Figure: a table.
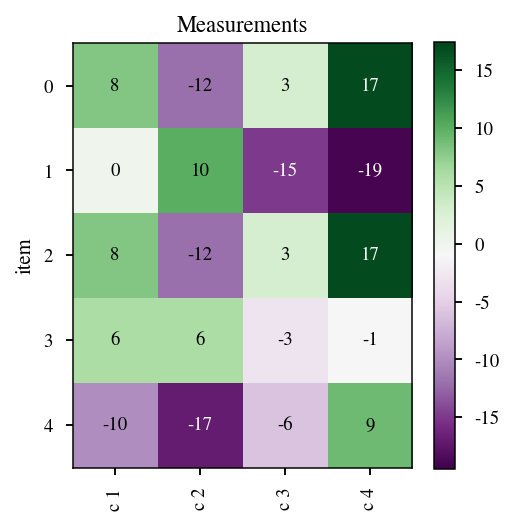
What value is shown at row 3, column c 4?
-1
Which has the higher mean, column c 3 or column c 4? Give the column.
c 4
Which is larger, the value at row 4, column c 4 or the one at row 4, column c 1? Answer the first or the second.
the first
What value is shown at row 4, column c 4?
9
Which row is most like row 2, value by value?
0
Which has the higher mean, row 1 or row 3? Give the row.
3
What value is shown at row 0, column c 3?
3
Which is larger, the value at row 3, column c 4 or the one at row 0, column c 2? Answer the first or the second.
the first
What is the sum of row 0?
16
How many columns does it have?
4
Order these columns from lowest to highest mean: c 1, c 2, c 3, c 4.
c 2, c 3, c 1, c 4
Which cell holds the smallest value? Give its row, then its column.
1, c 4
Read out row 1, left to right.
0 10 -15 -19
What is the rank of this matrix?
4
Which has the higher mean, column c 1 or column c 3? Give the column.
c 1
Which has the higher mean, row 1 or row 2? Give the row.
2
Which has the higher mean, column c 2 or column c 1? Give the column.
c 1
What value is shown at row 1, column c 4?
-19
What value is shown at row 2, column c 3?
3
